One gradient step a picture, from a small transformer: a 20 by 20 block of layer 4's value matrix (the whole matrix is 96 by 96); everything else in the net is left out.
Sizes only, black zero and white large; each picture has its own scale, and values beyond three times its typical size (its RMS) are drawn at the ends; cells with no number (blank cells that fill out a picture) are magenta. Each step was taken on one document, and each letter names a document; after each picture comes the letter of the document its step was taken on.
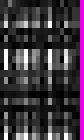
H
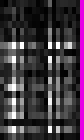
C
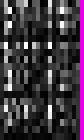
H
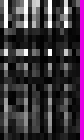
H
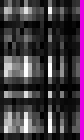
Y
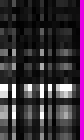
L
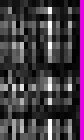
C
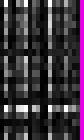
H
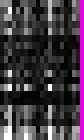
Y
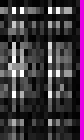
C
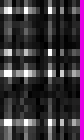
Y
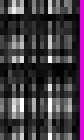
C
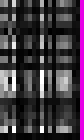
L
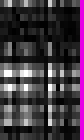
Y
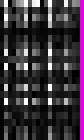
H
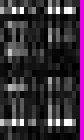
C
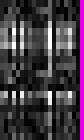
C
